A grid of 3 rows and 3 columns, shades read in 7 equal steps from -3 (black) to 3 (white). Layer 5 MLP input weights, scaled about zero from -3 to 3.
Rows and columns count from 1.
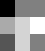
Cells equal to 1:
1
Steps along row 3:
up down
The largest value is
3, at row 2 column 3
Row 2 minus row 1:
4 2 3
